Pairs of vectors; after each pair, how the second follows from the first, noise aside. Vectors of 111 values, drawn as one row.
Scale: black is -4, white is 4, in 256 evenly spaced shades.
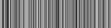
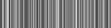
negated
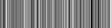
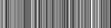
negated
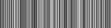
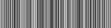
negated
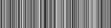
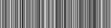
negated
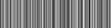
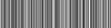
negated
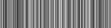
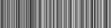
wrapped around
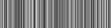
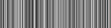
negated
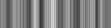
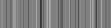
partly zeroed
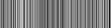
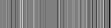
partly zeroed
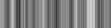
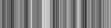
wrapped around
